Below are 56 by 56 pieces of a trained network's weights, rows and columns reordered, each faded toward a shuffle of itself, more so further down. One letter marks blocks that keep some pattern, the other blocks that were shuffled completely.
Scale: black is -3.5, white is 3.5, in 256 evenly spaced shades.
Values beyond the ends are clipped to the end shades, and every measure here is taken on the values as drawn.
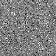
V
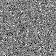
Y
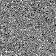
Y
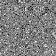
V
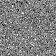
Y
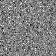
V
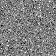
Y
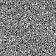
V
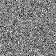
Y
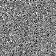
V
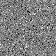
Y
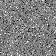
Y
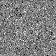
Y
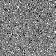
V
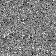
Y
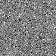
Y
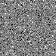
V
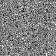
V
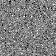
V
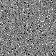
Y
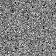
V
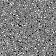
V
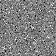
V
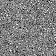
Y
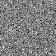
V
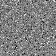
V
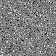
Y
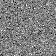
Y
